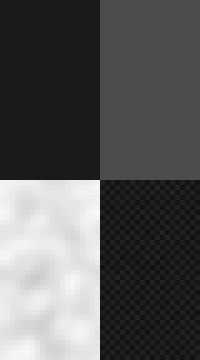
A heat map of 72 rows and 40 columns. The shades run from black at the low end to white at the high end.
The table splits into 2 rows of 2 panels. Panel 1,1: very low, flat. Panel 1,2: low, flat. Panel 2,1: very high, blotchy, faint in contrast. Panel 2,2: very low, checkered, faint in contrast.
